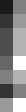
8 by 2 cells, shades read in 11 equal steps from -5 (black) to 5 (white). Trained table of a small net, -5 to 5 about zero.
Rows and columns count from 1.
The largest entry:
5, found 2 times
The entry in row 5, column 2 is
5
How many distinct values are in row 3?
2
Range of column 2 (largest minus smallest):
5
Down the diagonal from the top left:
-4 1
